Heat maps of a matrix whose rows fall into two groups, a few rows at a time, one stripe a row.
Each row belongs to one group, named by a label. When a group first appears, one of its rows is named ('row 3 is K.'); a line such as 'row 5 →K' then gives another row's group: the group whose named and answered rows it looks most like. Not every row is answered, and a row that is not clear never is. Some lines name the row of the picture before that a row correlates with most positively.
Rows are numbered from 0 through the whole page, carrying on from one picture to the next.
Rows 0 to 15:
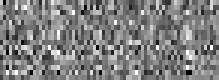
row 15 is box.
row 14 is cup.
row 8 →box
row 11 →box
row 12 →cup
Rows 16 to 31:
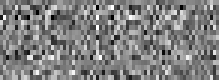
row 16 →box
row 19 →box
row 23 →cup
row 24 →box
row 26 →box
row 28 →box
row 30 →cup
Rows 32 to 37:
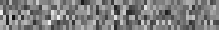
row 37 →cup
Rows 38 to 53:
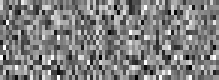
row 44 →box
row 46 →box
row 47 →box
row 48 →box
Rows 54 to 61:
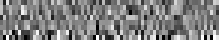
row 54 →box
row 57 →box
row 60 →cup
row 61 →box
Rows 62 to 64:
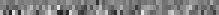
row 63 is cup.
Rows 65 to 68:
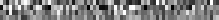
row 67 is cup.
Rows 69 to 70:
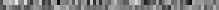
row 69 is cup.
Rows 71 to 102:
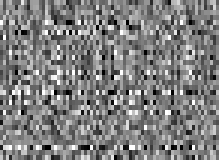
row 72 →box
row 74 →box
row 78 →box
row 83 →box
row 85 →cup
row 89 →box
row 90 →cup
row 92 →cup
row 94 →cup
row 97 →cup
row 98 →box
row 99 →box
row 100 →cup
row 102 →cup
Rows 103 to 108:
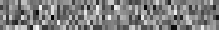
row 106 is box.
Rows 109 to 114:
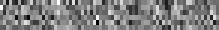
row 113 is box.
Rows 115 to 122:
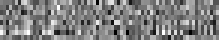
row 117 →box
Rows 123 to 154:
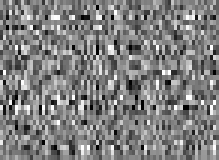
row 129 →cup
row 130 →box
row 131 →cup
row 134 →box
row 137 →box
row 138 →cup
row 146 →cup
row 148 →box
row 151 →box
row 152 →cup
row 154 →cup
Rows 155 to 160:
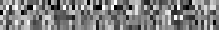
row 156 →cup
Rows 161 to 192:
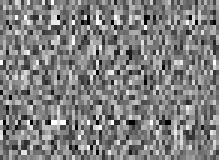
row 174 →box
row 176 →cup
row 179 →box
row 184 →box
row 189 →box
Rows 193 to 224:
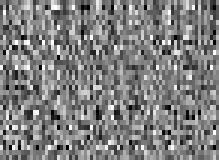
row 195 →box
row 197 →box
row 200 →box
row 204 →cup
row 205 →box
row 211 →cup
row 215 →cup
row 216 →cup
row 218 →cup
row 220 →cup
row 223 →cup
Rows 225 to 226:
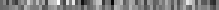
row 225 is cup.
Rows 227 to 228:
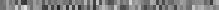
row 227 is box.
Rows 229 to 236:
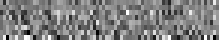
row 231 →box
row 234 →cup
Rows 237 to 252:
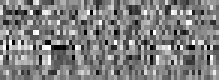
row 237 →cup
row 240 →cup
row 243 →cup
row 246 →box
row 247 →box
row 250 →cup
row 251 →cup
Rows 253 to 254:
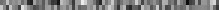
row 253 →cup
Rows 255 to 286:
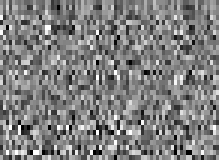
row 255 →cup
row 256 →cup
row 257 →cup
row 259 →box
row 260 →box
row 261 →box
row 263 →cup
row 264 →cup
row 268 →cup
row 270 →box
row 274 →cup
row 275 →box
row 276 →box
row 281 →box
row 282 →cup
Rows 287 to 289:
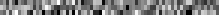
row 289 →cup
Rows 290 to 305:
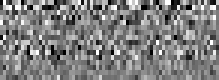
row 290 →box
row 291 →cup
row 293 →cup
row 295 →box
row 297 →box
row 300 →box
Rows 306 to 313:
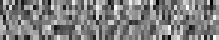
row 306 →box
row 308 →box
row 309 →box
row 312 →box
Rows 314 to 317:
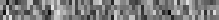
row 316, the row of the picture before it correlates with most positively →313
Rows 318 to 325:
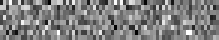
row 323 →cup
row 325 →box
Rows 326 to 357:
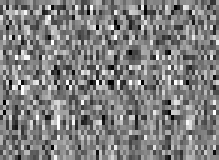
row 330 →cup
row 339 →box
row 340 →cup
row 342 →box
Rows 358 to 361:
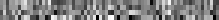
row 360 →box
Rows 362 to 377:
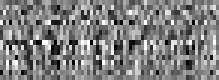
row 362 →cup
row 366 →cup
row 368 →cup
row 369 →cup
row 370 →cup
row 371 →cup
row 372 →cup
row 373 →box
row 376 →box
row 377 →cup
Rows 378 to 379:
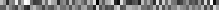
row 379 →box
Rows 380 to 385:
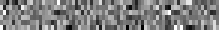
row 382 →box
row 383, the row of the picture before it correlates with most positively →378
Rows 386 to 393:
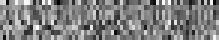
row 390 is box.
